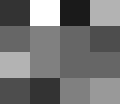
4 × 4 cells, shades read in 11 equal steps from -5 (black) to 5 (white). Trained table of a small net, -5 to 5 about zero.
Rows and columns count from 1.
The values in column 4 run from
-2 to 2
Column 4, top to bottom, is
2 -2 -1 1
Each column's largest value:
2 5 0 2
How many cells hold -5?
0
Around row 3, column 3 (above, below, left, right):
-1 0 0 -1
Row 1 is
-3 5 -4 2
